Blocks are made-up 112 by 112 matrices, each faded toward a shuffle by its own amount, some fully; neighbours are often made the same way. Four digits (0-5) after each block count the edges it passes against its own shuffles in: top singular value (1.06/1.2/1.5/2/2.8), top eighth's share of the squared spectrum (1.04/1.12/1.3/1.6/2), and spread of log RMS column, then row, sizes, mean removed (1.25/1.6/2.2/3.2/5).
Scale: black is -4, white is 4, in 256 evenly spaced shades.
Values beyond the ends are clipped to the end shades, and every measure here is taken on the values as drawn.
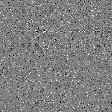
3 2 0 1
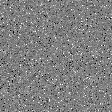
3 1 0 0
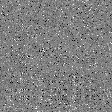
3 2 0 1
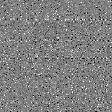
4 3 1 2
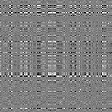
5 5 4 4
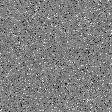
0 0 0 0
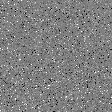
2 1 0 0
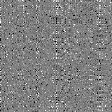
4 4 3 2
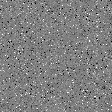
2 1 0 0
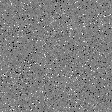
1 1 0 0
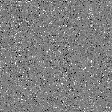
3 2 1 1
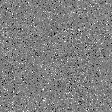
3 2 1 0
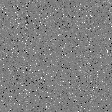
3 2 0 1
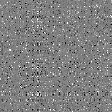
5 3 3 2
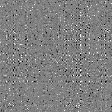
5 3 2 2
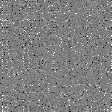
4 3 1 2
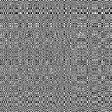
5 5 4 4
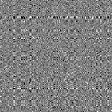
5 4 3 3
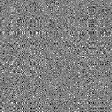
5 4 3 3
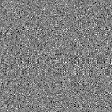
4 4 2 3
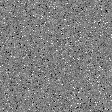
0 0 0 0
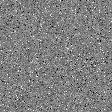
1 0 0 0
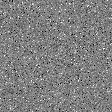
0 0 0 0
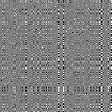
5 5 4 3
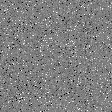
2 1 0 0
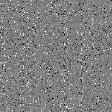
4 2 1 1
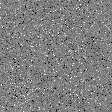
2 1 0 0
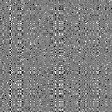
5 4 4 3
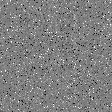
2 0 0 0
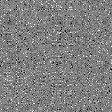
4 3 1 1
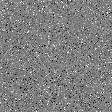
3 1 0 0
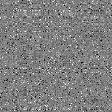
4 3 1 2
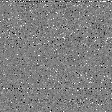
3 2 0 2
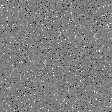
0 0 0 0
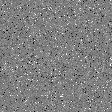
0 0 0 0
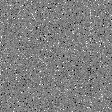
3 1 0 0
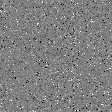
1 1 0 0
